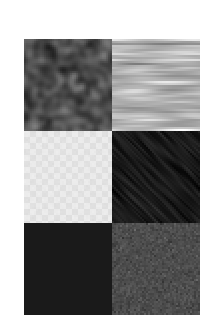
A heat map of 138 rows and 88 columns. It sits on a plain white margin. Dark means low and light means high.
The table splits into 3 rows of 2 panels. Panel 1,1: low, blotchy. Panel 1,2: high, streaked across. Panel 2,1: very high, checkered, faint in contrast. Panel 2,2: very low, slanting down to the right, faint in contrast. Panel 3,1: very low, flat. Panel 3,2: low, fine-grained, faint in contrast.
